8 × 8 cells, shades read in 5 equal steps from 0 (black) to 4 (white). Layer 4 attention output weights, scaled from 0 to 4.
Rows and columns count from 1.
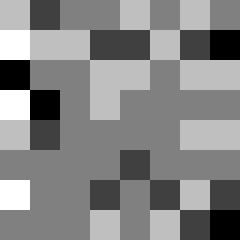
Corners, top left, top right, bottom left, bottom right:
3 2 2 0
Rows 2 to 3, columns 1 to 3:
4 3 3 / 0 2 2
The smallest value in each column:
0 0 2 1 1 1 1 0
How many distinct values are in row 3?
3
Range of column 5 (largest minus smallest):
2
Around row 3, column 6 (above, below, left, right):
3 2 3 3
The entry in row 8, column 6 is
3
